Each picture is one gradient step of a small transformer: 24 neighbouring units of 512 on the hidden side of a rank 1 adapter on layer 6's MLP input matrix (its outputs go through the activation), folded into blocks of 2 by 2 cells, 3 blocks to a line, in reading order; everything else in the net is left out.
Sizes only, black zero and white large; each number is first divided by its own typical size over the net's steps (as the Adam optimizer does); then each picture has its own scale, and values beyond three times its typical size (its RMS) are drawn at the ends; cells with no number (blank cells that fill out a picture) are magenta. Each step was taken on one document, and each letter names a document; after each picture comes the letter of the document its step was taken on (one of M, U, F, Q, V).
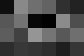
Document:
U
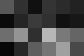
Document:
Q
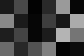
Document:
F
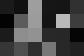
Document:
U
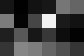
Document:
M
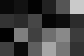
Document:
M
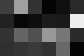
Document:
Q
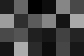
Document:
F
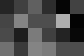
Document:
U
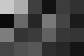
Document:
Q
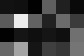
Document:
U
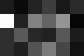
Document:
M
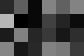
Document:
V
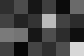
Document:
V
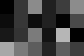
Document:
U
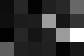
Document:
V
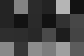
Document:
M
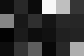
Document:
V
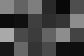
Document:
Q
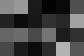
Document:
Q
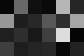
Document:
F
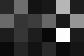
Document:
F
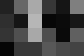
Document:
U
